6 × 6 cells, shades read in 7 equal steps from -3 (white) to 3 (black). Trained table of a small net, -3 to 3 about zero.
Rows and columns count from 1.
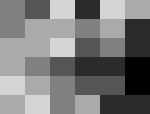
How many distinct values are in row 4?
5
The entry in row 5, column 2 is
-1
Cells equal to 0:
7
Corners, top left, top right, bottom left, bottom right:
0 -1 -1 2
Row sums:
-2 -1 -1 7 2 0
